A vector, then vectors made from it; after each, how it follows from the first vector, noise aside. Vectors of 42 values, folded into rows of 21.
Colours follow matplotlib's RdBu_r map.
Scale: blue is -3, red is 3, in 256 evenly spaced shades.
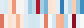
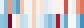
wrapped around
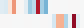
partly zeroed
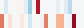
partly zeroed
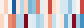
wrapped around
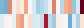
wrapped around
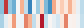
wrapped around
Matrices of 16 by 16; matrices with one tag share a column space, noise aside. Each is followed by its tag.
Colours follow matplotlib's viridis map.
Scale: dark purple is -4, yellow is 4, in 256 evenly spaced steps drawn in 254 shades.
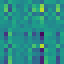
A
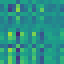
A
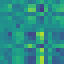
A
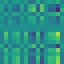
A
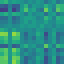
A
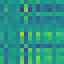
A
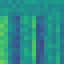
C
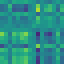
A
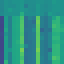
C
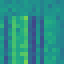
C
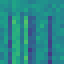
C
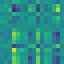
A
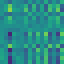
A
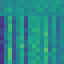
C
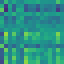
A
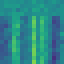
C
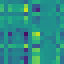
A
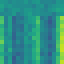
C
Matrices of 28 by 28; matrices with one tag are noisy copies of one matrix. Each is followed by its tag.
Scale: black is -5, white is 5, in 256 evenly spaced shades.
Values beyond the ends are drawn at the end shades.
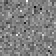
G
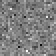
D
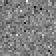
G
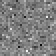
D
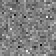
D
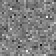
D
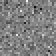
G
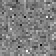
D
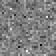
D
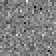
G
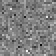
D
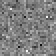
D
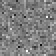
D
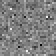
D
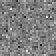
D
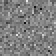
G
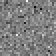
G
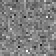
D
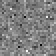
D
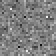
D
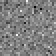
G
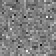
D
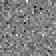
G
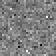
D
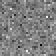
D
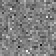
D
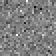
G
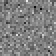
G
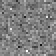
D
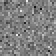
G
